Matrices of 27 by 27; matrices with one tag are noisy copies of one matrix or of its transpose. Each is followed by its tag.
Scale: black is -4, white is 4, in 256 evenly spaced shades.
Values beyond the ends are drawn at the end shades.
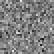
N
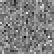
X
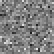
X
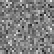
N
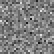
N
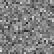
N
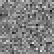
X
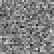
X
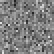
X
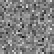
N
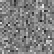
X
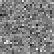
X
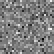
N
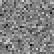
X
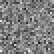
N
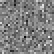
X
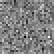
X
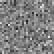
X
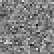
X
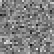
X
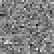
X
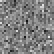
X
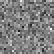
N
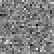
X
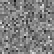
X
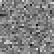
X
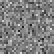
N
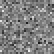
N
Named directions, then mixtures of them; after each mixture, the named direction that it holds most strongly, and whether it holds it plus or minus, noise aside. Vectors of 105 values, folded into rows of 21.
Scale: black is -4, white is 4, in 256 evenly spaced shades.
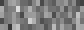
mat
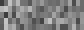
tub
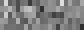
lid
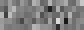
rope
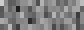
mat, minus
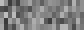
tub, minus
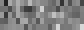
lid, minus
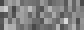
tub, plus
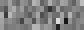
rope, plus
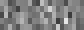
rope, minus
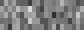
mat, plus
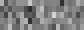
lid, minus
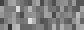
mat, plus
